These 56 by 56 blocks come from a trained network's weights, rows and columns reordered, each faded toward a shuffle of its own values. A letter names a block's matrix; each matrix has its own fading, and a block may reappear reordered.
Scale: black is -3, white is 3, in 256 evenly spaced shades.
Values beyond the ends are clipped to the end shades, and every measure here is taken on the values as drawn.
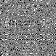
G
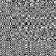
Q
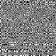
Q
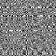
Q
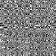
Q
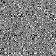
G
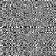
Q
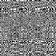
Q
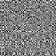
Q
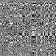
Q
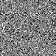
G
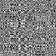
Q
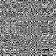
Q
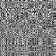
Q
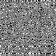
G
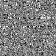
G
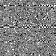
G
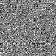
G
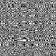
Q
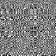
Q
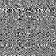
Q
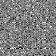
G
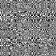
Q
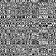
Q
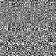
Q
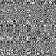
Q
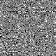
G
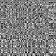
Q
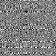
Q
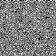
G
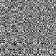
Q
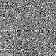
G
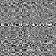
Q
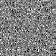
G
